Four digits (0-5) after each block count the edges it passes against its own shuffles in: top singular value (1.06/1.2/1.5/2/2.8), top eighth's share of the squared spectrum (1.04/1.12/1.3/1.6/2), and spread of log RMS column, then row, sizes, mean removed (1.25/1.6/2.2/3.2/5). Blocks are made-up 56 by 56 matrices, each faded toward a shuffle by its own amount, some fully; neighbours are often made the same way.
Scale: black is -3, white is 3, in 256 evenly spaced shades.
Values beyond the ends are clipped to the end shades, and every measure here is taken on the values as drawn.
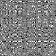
4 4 2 2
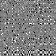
4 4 2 2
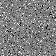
2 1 0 0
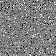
2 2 0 0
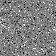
1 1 0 0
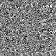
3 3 1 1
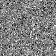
1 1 0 0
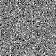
2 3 1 1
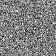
0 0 0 0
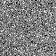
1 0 0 0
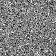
1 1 0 0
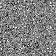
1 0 0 0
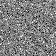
0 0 0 0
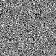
2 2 0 0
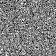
0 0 0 0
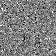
2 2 0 0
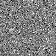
2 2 0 0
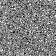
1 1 0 0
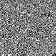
3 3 1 2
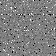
2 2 0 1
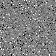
0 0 0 1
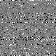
2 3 0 3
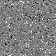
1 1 0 0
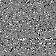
1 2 0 2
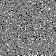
1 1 0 1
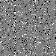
1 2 2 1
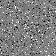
0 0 0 0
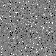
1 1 1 0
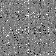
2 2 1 2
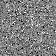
0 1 0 0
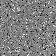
1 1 0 0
